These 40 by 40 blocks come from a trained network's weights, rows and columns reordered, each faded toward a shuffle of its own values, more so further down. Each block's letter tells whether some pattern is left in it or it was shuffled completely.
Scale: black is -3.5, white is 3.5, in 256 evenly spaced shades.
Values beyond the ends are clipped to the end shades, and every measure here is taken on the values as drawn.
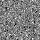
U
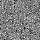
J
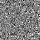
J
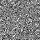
J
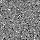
U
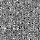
J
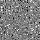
J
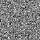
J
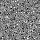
U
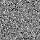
J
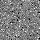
U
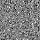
J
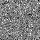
U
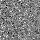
U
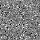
J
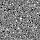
U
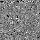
J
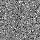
U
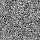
U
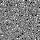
U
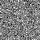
U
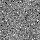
U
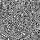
J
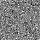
U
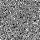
J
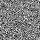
U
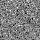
U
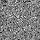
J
